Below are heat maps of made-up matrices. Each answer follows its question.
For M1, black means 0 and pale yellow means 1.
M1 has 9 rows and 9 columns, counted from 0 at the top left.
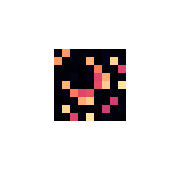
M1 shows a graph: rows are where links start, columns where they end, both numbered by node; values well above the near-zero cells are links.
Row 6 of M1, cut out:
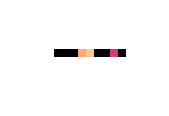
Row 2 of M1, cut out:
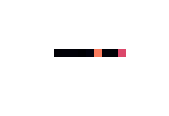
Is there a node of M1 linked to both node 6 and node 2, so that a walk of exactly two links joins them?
no
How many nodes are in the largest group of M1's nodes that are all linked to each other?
2
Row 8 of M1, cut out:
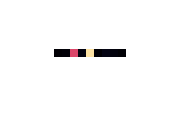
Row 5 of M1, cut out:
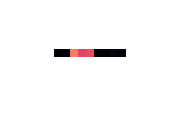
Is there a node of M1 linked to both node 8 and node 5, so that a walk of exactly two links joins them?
yes
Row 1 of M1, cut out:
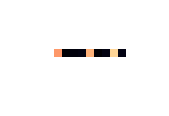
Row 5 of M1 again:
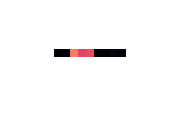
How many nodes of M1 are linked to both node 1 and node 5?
1
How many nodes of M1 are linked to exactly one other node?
1
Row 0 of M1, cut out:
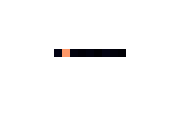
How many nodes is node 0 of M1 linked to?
1
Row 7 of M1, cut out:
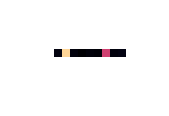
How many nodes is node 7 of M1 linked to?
2
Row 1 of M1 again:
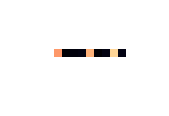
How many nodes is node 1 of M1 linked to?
3
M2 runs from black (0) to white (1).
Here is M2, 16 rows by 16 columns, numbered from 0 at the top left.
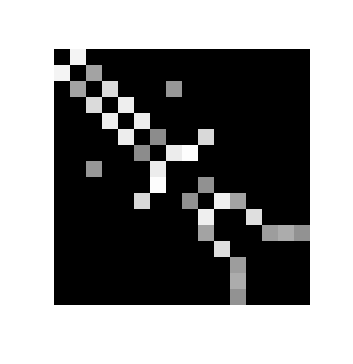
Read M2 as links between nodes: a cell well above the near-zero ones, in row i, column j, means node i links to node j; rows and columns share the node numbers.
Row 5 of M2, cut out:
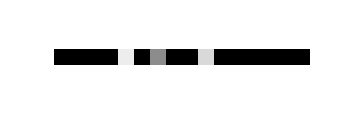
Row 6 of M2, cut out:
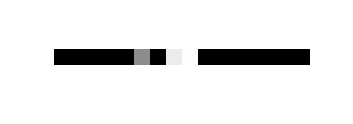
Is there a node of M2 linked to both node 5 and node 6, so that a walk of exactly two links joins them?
no
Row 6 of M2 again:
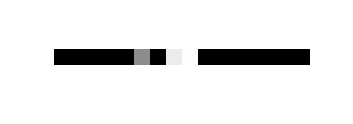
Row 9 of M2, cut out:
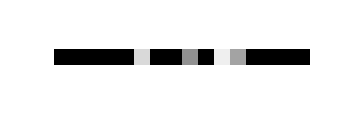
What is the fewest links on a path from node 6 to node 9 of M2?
2
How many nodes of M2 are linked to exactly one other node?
5
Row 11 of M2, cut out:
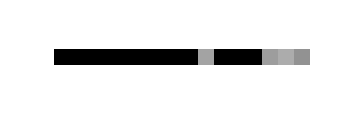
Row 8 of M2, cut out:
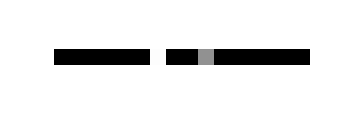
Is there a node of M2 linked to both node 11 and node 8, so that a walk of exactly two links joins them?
yes
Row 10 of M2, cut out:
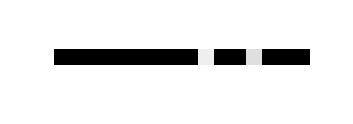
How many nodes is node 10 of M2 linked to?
2
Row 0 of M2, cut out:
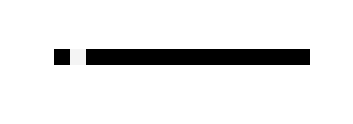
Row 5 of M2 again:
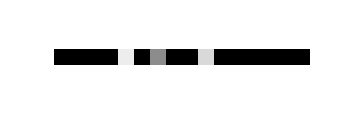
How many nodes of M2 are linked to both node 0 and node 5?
0
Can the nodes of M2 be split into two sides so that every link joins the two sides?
yes
